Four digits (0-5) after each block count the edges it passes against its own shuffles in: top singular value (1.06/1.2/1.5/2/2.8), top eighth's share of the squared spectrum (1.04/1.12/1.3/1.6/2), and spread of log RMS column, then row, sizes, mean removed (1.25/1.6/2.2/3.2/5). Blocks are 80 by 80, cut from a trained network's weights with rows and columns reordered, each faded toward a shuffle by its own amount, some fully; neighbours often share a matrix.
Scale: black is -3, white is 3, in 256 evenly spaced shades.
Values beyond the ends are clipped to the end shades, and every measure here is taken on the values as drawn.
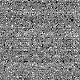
3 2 2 1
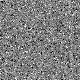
1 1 0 0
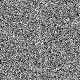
0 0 0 0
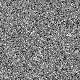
1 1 0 0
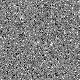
1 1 0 0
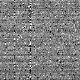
3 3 3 0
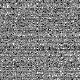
3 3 2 1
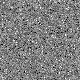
0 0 0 0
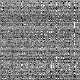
4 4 3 1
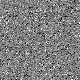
0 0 0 0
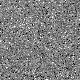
0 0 0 0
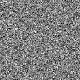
3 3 1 0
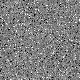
0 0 0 0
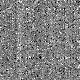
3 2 0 2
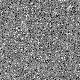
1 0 0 0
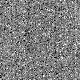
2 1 0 0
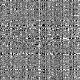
4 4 2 4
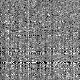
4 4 0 3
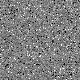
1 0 0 0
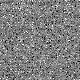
1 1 1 0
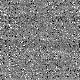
2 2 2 0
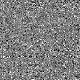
3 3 1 2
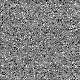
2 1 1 0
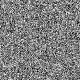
2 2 1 0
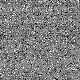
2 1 1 0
